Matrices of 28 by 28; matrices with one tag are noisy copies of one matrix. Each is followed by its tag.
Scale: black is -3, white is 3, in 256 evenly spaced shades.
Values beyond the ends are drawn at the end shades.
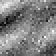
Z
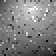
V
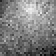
V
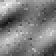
Z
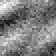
Z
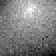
V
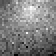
V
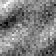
Z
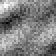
Z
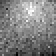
V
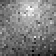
V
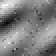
Z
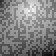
V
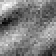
Z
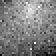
V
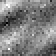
Z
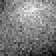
V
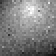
V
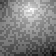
V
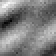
Z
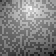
V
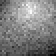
V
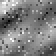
Z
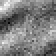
Z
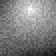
V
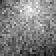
V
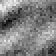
Z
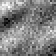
Z
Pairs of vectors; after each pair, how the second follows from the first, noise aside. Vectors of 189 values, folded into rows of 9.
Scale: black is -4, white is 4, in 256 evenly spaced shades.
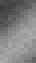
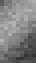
reversed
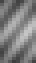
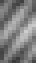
copied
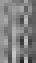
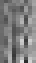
negated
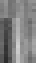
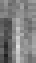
copied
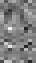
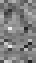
copied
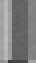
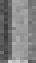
negated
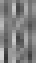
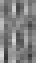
copied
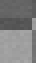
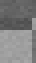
copied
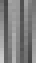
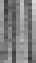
reversed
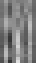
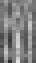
copied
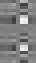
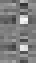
copied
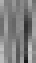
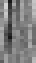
reversed
